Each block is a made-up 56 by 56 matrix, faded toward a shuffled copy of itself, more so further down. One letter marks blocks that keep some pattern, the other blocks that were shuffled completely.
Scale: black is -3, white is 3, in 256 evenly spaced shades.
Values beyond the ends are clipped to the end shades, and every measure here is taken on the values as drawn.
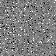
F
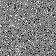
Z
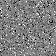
Z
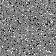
Z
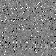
F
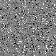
F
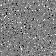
Z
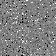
F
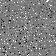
Z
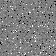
Z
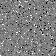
Z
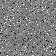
Z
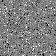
Z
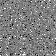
F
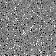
F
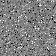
Z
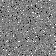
Z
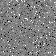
Z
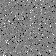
Z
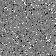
Z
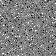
Z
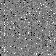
F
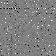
F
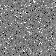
Z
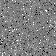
Z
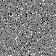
F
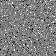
Z
